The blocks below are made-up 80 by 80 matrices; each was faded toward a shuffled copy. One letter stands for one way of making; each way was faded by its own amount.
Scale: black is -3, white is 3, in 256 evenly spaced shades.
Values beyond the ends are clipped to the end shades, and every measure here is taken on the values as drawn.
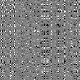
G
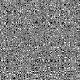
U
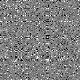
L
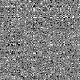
U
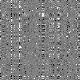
G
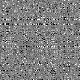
L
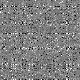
L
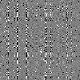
G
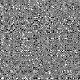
L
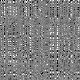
G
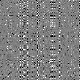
G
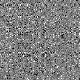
U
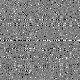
L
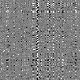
G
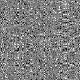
U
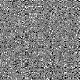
U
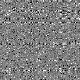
L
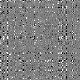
G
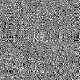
U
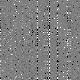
G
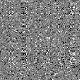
U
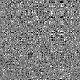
U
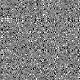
U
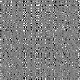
G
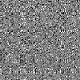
U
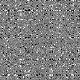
L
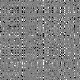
G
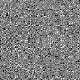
U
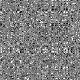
U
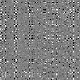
G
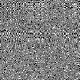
U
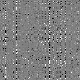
G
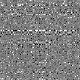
L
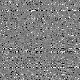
L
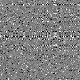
L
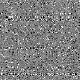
L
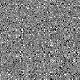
U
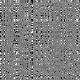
G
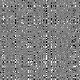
G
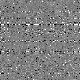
L
